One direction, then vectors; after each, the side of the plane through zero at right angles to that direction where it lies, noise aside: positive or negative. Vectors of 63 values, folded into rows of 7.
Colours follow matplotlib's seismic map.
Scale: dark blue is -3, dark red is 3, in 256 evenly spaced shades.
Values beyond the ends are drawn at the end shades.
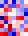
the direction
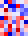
positive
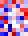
negative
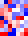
positive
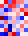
negative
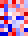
negative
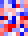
positive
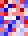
negative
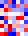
positive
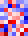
positive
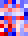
positive
